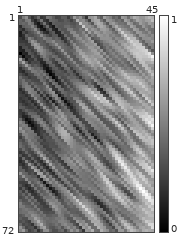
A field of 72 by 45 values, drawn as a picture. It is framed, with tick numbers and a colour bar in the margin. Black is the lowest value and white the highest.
Grain: diagonal, down to the right. Average level on the scale: 50%. Slope: up to the right. Odd rows or columns: none. Histogram: bell-shaped.
